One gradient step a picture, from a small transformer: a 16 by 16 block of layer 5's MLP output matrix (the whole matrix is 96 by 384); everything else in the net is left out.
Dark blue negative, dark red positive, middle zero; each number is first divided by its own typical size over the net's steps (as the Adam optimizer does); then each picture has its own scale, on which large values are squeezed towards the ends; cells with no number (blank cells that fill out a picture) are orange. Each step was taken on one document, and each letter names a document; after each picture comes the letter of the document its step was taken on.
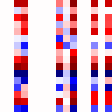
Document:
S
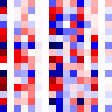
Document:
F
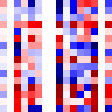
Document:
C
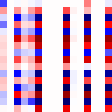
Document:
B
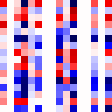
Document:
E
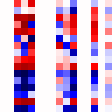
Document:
S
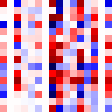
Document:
C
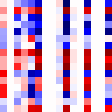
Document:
B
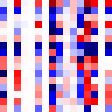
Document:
C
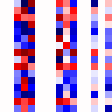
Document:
E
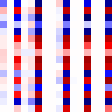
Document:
B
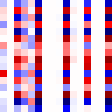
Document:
B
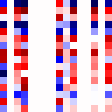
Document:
E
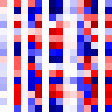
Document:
C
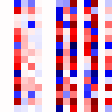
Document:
C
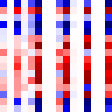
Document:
B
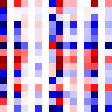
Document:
F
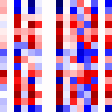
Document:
C
